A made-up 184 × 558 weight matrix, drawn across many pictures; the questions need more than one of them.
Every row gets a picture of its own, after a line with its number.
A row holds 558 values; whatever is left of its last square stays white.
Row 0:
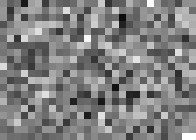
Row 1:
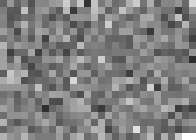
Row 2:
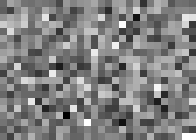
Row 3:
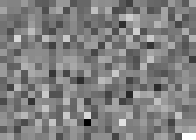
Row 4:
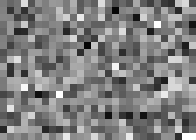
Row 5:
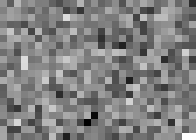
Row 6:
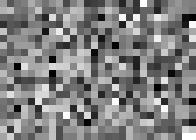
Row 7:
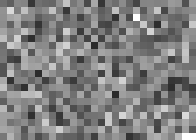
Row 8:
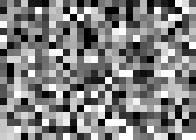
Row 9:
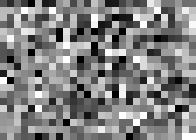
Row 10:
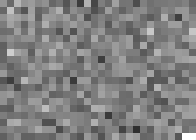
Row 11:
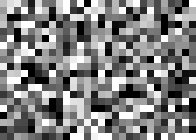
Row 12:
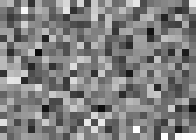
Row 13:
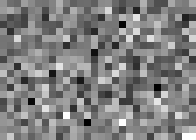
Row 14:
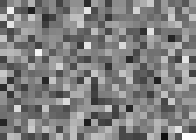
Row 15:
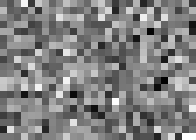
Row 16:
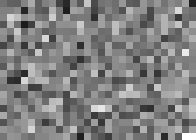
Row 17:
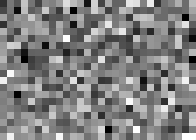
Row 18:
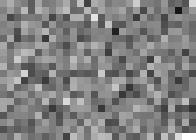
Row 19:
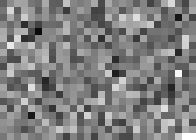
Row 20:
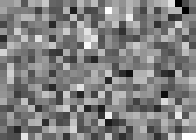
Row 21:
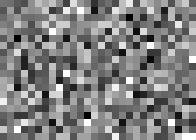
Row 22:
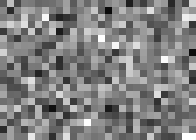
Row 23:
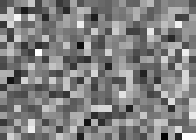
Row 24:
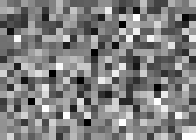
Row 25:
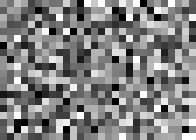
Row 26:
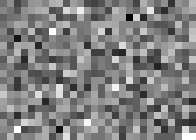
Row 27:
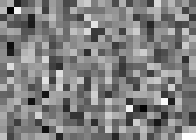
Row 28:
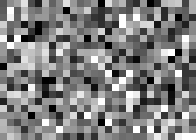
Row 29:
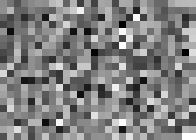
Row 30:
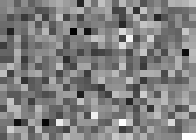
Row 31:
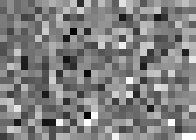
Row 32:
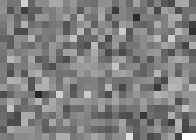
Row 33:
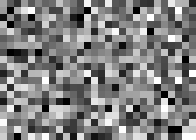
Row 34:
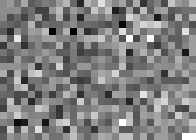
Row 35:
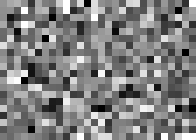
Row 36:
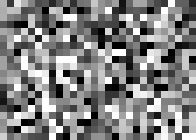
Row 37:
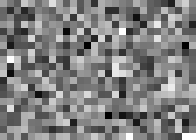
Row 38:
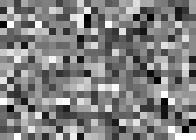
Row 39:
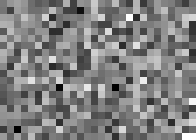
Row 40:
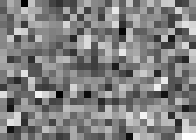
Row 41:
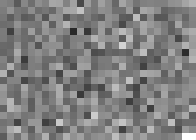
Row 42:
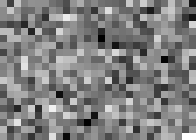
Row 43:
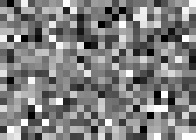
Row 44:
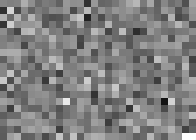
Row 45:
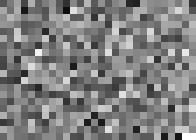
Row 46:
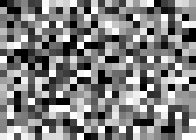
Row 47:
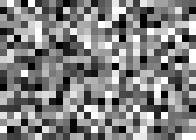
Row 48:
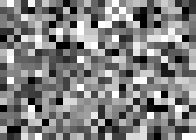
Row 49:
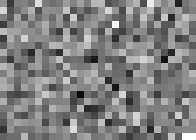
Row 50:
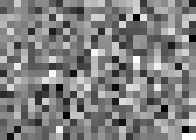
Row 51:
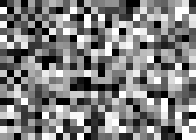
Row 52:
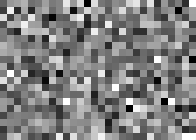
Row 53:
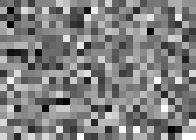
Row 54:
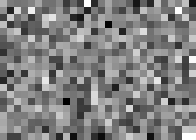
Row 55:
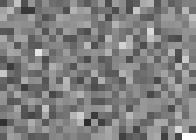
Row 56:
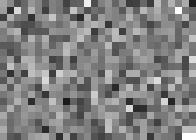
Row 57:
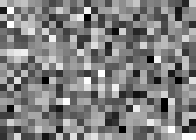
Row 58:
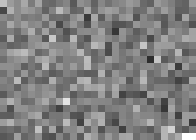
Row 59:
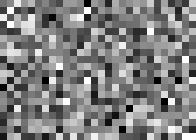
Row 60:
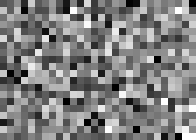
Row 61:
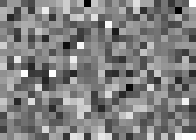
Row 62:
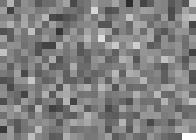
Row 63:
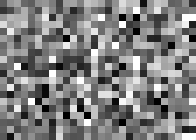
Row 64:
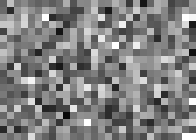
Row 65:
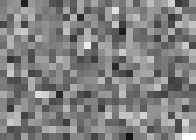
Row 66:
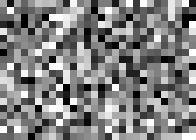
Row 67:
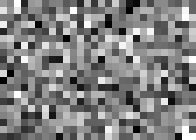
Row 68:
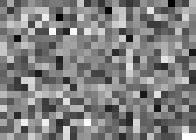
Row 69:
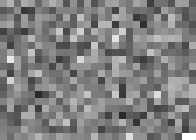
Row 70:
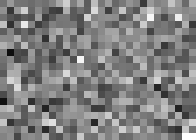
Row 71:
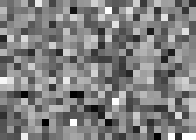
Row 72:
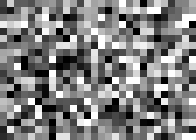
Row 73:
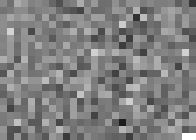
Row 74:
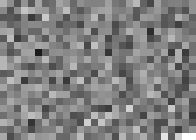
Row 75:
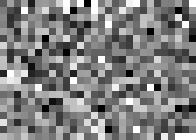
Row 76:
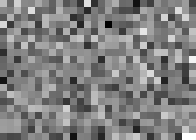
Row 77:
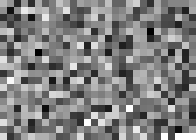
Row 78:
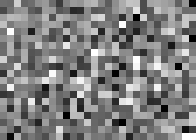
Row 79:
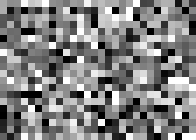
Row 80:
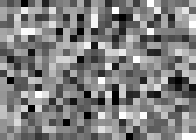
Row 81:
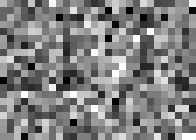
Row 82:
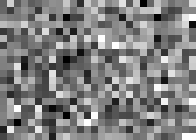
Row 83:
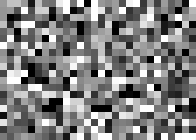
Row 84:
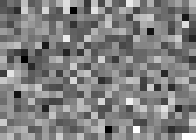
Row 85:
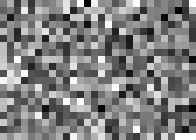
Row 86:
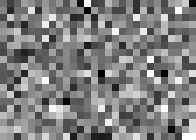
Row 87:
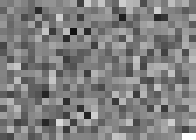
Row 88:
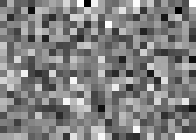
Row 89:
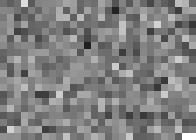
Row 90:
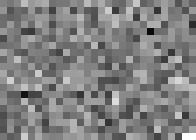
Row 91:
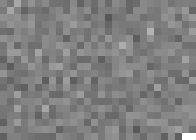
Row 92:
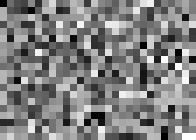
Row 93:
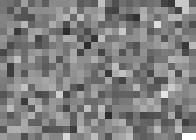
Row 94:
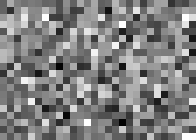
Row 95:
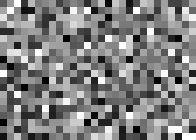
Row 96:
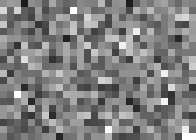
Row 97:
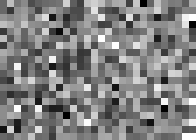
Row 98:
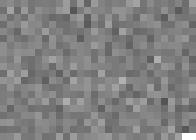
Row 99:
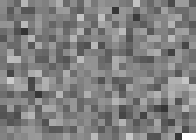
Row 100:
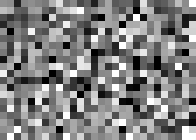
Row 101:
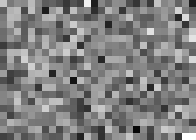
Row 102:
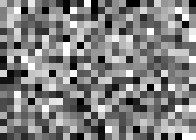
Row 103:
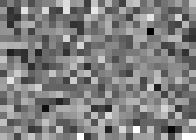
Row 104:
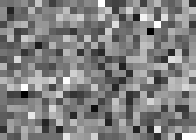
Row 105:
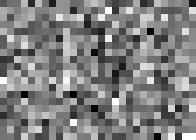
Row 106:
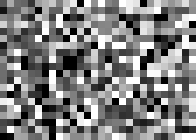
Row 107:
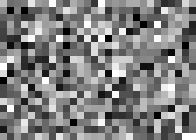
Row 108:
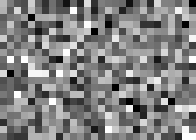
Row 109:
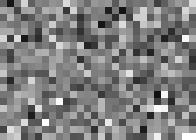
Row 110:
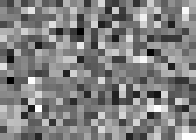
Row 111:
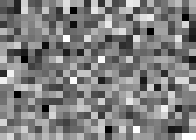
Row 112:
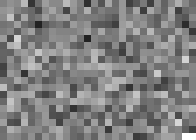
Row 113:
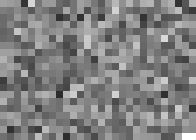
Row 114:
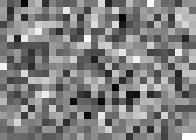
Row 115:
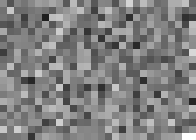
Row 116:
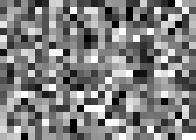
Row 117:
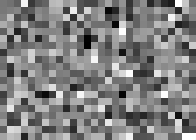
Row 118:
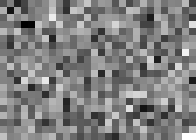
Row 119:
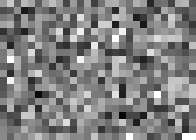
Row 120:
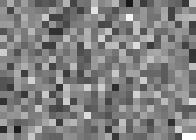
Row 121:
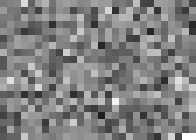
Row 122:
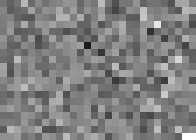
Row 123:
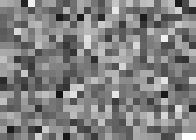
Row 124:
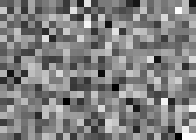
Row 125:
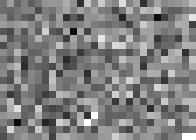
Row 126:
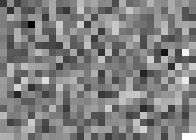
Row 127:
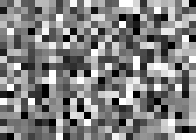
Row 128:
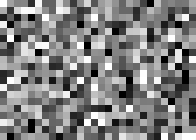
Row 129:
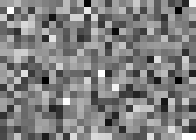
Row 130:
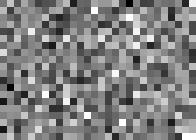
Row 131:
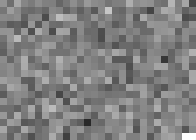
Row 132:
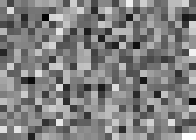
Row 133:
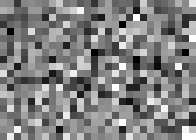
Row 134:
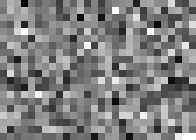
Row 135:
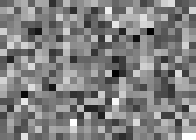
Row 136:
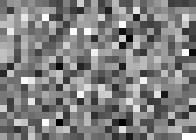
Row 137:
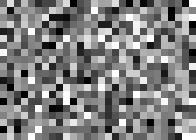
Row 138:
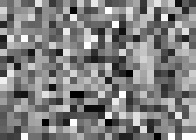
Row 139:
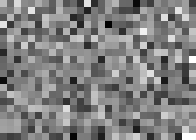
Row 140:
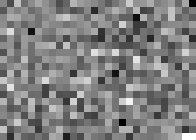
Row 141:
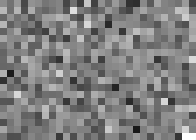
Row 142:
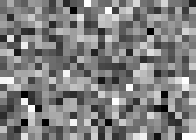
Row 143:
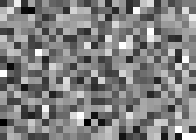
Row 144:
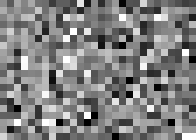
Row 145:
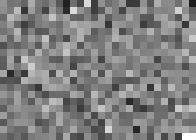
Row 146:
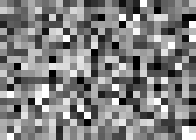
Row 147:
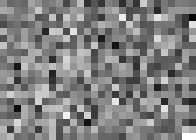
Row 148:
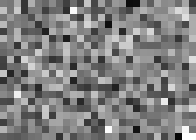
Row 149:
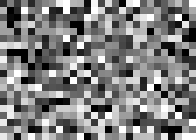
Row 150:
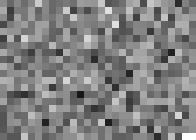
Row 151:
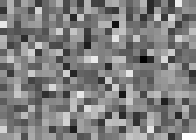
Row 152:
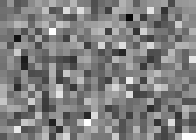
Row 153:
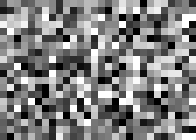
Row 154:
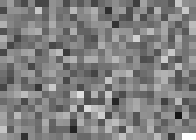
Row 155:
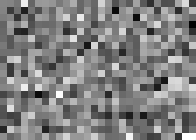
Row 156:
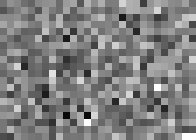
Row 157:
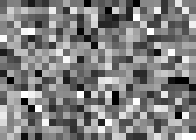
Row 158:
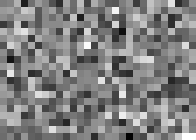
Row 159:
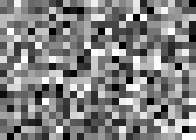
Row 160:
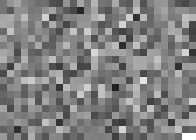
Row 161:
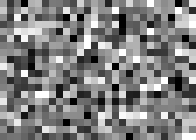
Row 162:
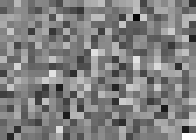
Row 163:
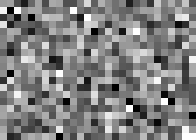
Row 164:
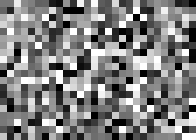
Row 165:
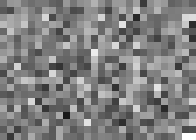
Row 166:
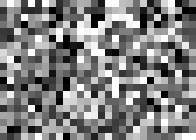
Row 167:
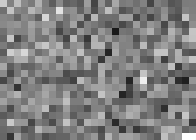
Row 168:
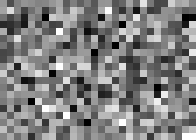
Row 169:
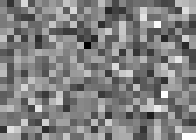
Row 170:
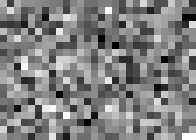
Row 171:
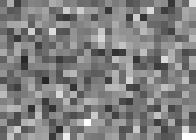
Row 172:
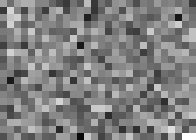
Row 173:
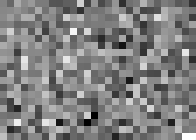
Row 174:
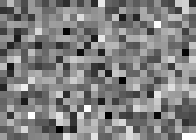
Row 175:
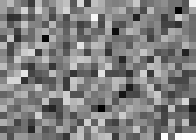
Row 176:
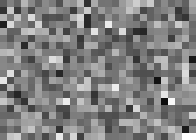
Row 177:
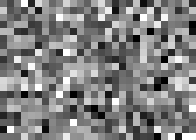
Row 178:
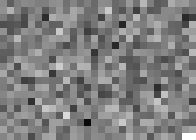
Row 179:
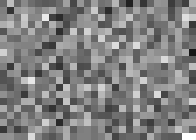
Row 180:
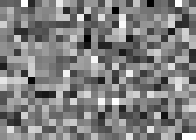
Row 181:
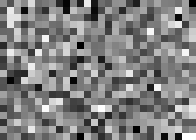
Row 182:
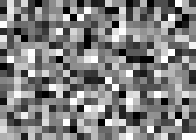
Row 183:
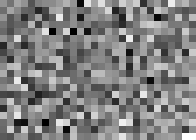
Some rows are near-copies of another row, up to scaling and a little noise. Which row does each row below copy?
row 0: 114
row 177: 15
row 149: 103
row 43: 109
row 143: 55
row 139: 76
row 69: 119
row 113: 123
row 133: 100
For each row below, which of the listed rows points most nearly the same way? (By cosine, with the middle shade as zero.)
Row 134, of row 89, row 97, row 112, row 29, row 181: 112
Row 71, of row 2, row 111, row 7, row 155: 155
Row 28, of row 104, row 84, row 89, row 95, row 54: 89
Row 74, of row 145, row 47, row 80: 47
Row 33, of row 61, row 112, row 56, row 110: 56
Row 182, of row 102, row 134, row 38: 102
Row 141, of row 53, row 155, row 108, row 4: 108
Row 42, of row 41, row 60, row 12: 60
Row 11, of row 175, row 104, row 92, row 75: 175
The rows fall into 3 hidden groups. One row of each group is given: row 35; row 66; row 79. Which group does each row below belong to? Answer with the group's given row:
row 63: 66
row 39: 66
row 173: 66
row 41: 66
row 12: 35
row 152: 66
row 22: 66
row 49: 79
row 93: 79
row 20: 79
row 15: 79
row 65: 79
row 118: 35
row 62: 66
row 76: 35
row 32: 79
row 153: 66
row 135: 79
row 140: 66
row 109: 79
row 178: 66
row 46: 35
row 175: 35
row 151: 79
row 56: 35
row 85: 35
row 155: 79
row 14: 35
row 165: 66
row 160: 66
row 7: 79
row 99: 79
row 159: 66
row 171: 66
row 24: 66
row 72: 66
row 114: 79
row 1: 35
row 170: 66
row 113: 79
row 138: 79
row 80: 79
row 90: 79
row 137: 66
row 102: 35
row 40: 79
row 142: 79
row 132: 66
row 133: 66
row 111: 35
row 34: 66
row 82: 66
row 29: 66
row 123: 79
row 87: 66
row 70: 35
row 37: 79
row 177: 79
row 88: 35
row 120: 66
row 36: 66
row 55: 35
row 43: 79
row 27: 35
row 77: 35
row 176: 35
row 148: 35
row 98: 35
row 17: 35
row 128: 35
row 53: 35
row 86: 35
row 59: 35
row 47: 79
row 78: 66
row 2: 66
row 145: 35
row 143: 35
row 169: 79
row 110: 79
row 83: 35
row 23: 35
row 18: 35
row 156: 66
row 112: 79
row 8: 79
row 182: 79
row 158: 79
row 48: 79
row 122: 79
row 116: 79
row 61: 35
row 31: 66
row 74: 35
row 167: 35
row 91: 35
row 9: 79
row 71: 79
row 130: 66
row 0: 79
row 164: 66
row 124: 35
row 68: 66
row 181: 35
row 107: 79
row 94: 66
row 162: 66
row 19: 79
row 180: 79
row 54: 35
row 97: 66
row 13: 66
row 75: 35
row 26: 66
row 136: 66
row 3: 66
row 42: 66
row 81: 79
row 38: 35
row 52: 35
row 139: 35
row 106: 66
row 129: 35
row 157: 79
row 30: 66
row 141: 35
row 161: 79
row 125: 66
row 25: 66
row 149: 35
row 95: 35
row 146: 66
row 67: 35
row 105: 79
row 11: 35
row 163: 35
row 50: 66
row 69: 79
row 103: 35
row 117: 79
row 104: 79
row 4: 79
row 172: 35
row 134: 79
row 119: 79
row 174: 79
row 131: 66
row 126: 35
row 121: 79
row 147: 66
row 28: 79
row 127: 66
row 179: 66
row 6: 66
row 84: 35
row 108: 35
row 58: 35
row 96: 35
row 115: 66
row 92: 35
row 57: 35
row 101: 35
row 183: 66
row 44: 35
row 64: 66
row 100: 66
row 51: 35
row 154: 79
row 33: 35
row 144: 66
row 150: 79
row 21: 66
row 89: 79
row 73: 66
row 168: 66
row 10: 35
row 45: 35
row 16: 35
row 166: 79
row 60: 35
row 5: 66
